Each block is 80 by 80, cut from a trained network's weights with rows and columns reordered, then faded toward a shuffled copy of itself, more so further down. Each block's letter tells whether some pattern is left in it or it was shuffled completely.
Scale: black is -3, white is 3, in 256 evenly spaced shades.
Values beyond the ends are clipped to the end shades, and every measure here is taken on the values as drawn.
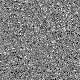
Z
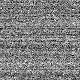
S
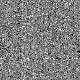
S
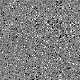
S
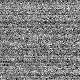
S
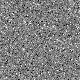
Z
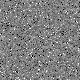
Z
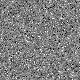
Z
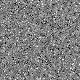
Z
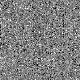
S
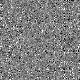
S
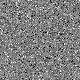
Z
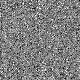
S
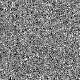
S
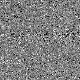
S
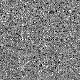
S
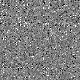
S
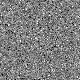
Z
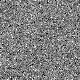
Z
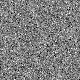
Z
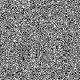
S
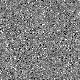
S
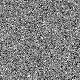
Z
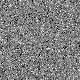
Z
